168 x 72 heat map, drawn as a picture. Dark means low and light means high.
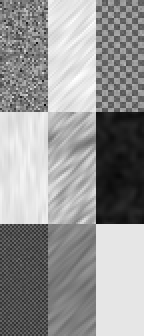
It is made of 3 by 3 panels. Panel 1,1: middling, fine-grained, strong in contrast. Panel 1,2: very high, slanting up to the right, faint in contrast. Panel 1,3: middling, checkered, strong in contrast. Panel 2,1: very high, streaked downward, faint in contrast. Panel 2,2: high, slanting up to the right. Panel 2,3: very low, blotchy, faint in contrast. Panel 3,1: low, checkered. Panel 3,2: middling, slanting up to the right, faint in contrast. Panel 3,3: very high, flat.
